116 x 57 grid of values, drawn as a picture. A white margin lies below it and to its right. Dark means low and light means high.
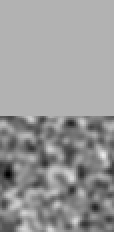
The table splits into 2 rows of 1 panel. Panel 1,1: high, flat. Panel 2,1: middling, blotchy, strong in contrast.
